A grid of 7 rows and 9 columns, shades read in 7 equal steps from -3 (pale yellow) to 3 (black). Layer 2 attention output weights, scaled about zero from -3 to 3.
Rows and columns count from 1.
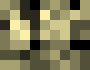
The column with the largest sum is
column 4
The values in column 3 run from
-3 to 2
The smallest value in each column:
-1 -3 -3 1 -3 -2 -2 -2 -1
